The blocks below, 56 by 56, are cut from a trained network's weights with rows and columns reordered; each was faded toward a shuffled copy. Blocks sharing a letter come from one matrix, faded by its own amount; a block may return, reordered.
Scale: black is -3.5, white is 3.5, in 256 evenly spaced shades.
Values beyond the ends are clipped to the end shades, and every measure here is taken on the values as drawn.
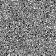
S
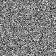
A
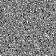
S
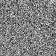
A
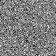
S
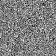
A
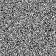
A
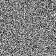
A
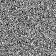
A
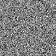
S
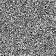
A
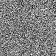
A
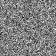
A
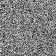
A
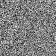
A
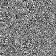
S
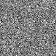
S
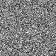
A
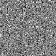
S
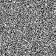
A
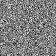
S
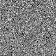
S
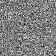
A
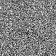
A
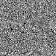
S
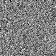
A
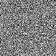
S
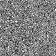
S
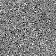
S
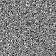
S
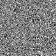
S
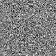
S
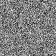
A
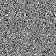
S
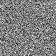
A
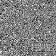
S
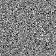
S
